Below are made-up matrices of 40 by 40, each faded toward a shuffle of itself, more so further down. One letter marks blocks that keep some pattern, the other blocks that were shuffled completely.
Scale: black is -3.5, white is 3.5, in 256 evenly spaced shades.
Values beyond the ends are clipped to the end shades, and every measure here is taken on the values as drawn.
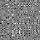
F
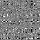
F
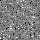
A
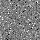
A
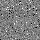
A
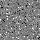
A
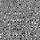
F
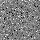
A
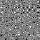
F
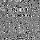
F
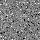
A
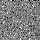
A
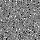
A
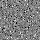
A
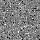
A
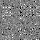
F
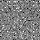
F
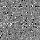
F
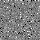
F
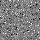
A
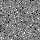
A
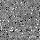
F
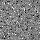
A
